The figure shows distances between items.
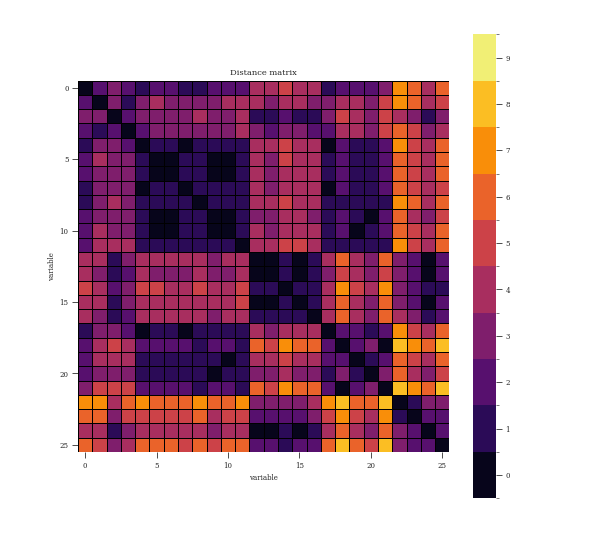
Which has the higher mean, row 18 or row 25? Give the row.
25
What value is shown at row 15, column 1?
4
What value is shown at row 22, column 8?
7
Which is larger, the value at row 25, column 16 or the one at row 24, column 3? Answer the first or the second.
the second
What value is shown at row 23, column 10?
5
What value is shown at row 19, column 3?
4
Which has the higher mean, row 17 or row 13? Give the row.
13
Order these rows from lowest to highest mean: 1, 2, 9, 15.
9, 2, 15, 1
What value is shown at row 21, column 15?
6
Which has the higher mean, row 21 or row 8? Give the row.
21
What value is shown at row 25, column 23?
2
